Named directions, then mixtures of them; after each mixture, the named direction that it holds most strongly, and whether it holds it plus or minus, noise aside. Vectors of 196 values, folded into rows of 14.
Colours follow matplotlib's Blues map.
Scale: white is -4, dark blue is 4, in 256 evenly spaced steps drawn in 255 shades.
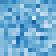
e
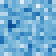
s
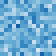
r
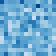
s, minus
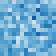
e, minus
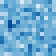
s, plus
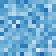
r, plus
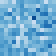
e, minus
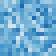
e, minus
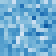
e, minus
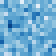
s, plus
